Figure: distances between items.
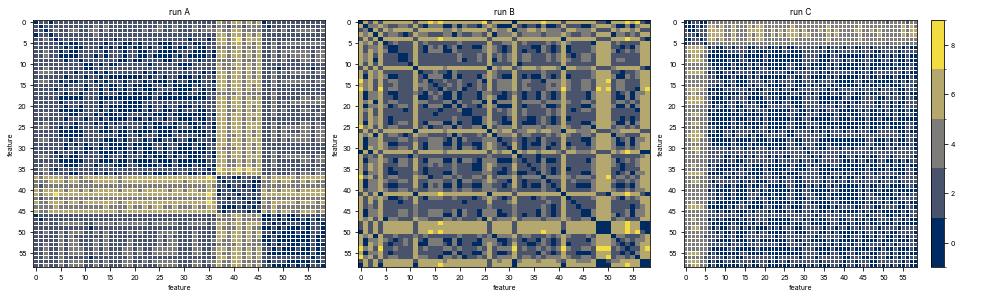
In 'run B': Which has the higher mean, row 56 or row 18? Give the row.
56
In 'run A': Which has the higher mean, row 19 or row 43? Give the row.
43
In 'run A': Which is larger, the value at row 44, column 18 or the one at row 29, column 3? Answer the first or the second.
the first
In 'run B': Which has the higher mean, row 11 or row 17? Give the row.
11
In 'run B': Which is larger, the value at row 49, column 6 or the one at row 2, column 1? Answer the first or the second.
the first
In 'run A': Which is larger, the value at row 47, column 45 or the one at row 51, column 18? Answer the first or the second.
the first
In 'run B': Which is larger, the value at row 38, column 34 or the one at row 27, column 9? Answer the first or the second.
the first
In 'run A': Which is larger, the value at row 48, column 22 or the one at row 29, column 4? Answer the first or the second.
the first
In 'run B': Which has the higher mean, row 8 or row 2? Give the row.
2
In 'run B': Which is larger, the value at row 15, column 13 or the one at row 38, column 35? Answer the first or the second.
the first
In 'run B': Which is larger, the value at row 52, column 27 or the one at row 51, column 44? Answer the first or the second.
the first
